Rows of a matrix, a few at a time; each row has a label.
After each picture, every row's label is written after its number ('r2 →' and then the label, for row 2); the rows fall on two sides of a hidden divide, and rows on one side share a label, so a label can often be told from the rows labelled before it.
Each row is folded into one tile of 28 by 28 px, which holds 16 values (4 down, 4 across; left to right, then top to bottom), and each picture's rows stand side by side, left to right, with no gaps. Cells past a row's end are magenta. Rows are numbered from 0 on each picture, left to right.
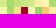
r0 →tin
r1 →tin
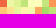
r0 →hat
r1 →hat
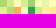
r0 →tin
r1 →tin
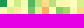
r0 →tin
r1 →tin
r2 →tin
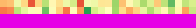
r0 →hat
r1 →hat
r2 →hat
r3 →tin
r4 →tin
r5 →tin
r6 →tin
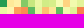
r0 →tin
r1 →tin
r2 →tin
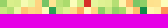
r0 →tin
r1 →hat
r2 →tin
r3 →hat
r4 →tin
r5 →tin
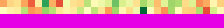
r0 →hat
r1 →hat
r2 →hat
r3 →tin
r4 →tin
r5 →tin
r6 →tin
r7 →hat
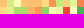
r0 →hat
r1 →hat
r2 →hat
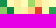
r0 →tin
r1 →hat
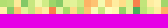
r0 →tin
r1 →tin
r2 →tin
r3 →hat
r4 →hat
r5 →tin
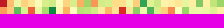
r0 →hat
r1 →hat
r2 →hat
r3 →tin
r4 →hat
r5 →tin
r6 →hat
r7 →tin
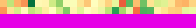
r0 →hat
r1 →tin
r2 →tin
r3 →hat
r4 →tin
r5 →tin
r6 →hat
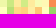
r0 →tin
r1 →hat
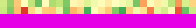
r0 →tin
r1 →tin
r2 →tin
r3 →tin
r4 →tin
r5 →hat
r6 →hat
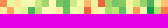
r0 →hat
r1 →tin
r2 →tin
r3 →hat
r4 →tin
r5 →tin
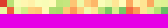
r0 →hat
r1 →hat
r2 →tin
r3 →hat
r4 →tin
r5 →hat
